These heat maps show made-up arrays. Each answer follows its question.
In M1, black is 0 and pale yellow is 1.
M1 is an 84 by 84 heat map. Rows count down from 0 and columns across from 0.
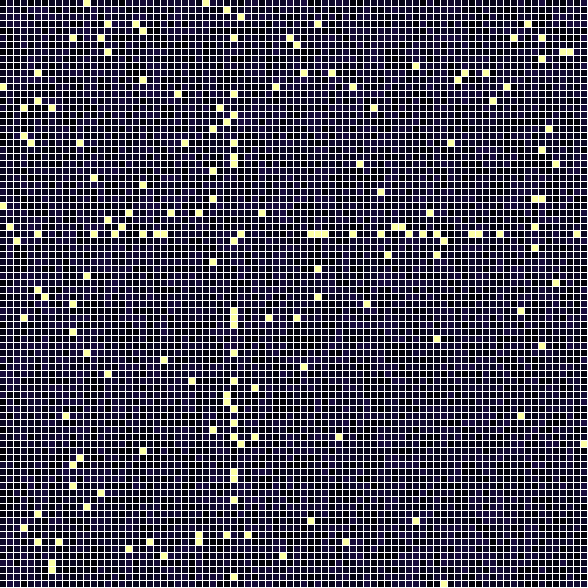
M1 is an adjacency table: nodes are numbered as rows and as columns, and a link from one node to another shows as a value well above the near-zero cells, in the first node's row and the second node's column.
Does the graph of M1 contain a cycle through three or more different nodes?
no
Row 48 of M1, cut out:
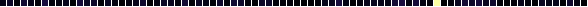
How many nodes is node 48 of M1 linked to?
1
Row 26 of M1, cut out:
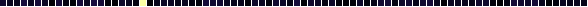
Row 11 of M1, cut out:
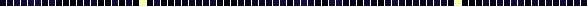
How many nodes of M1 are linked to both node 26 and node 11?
1
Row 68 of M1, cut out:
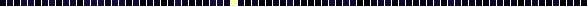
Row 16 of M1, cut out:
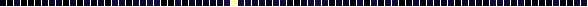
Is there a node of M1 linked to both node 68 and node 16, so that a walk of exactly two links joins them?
yes
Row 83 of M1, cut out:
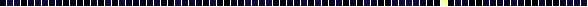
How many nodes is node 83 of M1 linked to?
1
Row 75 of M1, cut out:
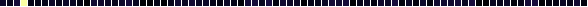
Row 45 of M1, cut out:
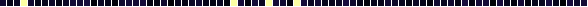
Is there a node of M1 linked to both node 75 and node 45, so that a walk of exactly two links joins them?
yes
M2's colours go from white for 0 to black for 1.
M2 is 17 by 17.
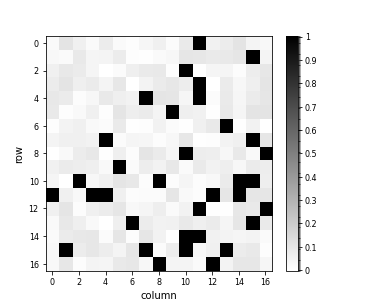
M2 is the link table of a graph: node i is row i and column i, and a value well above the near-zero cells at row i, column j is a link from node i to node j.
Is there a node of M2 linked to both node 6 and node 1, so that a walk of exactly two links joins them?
no
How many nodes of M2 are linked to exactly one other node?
7
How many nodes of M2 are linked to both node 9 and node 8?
0
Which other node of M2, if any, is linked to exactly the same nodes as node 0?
node 3
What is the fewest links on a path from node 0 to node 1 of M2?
5
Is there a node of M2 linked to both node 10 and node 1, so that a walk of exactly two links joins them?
yes
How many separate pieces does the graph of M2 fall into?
2
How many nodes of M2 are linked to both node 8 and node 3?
0
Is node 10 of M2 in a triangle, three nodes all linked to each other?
no
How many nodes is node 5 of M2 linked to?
1
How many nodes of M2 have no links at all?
0
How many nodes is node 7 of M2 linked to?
2
